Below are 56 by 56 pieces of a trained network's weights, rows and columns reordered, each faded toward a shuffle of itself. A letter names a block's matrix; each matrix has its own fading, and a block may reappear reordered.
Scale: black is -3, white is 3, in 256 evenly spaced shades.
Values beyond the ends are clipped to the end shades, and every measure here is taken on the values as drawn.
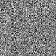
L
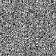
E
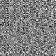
L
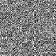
E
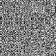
L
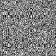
L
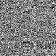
E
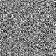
L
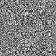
E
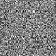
E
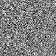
L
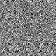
E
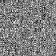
E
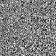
E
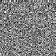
L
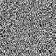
L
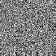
E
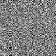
L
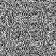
L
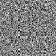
L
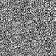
L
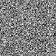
E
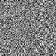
L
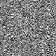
L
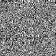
E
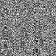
L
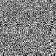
E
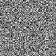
L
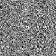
L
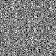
E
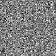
E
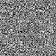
E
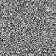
L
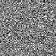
E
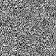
L
